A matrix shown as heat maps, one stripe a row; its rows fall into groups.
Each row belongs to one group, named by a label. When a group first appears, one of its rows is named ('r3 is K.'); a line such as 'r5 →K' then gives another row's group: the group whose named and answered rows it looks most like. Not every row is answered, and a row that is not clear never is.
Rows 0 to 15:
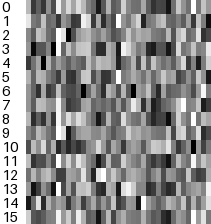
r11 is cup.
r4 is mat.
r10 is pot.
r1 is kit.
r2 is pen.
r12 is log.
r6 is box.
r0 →cup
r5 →kit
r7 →pen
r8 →cup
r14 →mat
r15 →cup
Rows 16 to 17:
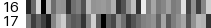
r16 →mat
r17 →box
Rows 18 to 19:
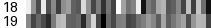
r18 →kit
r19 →box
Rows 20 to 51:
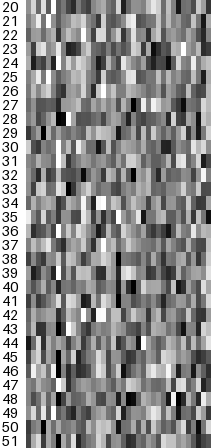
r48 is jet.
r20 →pot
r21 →log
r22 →log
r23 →pen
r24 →cup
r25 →log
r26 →log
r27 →jet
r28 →jet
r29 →mat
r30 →cup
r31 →pen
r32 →box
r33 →pen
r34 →log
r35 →kit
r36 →cup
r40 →jet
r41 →mat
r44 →mat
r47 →pen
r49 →pot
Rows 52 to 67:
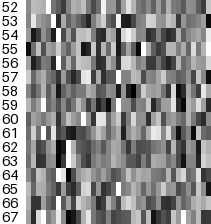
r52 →log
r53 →pot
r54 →cup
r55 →mat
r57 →kit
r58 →jet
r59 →kit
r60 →log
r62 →jet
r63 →jet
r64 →pen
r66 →cup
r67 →pen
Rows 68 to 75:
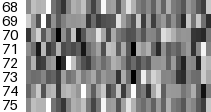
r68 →log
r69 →kit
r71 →box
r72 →jet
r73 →jet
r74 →log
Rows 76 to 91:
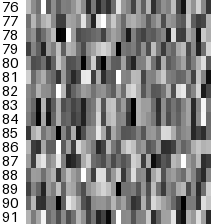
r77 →log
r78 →jet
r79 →mat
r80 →box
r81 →kit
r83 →box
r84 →box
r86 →cup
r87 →pen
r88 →log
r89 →mat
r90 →jet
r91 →kit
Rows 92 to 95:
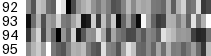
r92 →pen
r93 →mat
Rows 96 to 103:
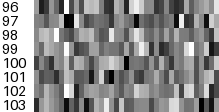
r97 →jet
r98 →log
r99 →pen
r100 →mat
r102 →pen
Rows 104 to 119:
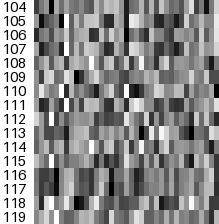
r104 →mat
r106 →mat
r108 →log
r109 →pen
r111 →cup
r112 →kit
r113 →jet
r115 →kit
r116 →box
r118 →pen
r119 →log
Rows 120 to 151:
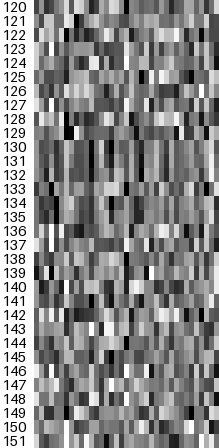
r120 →mat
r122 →pot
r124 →kit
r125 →jet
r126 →cup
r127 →kit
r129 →jet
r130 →box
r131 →box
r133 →mat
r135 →box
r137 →kit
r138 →mat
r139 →mat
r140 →cup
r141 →box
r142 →pot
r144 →mat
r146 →kit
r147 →log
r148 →kit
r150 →pen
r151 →cup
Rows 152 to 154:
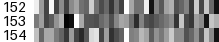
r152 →kit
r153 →jet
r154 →kit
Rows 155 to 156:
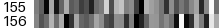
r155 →box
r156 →jet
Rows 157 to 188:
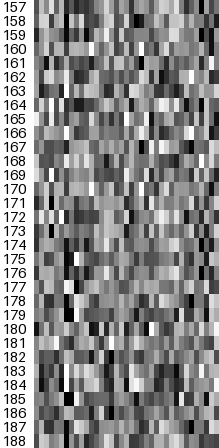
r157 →pot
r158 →pot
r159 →pot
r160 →log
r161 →box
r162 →pen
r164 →pot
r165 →kit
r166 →pen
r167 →jet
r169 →kit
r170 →log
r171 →mat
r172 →pot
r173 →mat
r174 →pot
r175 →jet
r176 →pot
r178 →jet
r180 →mat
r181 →log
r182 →box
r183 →cup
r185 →jet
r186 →box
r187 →jet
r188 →pot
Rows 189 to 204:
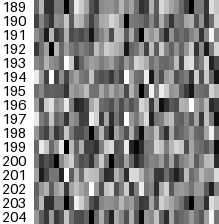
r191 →box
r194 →kit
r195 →jet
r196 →pen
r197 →kit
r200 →box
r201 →cup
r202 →log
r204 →box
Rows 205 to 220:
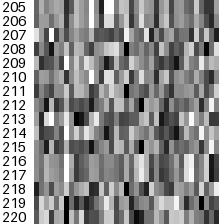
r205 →log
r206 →log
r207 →kit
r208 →mat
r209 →cup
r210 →log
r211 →mat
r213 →pen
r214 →cup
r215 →box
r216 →pen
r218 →mat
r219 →pot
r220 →pot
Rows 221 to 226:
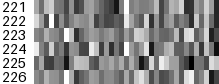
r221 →kit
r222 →kit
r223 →pen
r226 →pen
